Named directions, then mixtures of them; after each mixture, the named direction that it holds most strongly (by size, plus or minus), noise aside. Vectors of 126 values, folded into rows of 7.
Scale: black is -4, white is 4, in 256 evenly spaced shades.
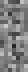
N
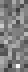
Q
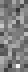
Q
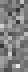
Q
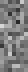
N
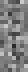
N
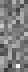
Q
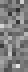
Q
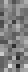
Q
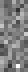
Q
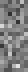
Q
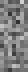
N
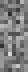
N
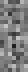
N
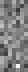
Q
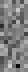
Q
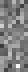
Q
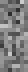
N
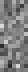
Q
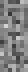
N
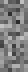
N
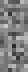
N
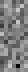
Q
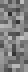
N
